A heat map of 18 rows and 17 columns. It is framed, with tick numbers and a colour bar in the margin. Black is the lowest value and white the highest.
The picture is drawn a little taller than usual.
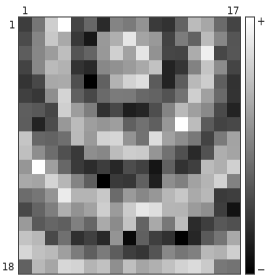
Slope: none. Rings: centred on the top middle. Average level on the scale: 50%.
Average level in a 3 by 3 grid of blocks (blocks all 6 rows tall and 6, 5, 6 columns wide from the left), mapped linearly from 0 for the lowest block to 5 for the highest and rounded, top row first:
151 / 303 / 443
